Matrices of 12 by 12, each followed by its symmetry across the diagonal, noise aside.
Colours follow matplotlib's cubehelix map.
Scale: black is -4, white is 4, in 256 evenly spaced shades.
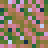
antisymmetric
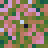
symmetric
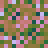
symmetric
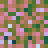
neither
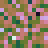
antisymmetric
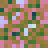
symmetric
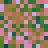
antisymmetric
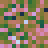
neither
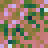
symmetric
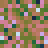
antisymmetric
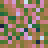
antisymmetric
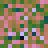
neither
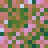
symmetric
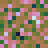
antisymmetric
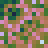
symmetric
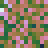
neither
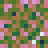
symmetric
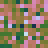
antisymmetric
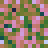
neither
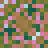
symmetric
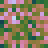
neither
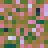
antisymmetric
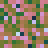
antisymmetric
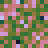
symmetric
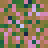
neither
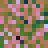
neither
